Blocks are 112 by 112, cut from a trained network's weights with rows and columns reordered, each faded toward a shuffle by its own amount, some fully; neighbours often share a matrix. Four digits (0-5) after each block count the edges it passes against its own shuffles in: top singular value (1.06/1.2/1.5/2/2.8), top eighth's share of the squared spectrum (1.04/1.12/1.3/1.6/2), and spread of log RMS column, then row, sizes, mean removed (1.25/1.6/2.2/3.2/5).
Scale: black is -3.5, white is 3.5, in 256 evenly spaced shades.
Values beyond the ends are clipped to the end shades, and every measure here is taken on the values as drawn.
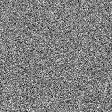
2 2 0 0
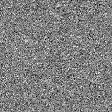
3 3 1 1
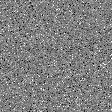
0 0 0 0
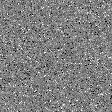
0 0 0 0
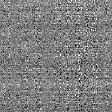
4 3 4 0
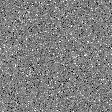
0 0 0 0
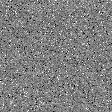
0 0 0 0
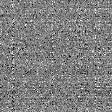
3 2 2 0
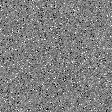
0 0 0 0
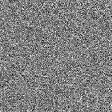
3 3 2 0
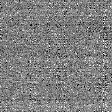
3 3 3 0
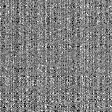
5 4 1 3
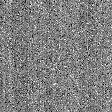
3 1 0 0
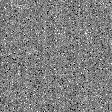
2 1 0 0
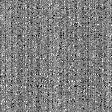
4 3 0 3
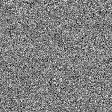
2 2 0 0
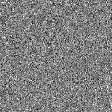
3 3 1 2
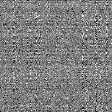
4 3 3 0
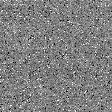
2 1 1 0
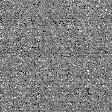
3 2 2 0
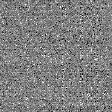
3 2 3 0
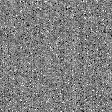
2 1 0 0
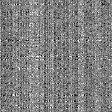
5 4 1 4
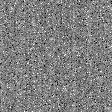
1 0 0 0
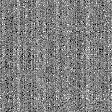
4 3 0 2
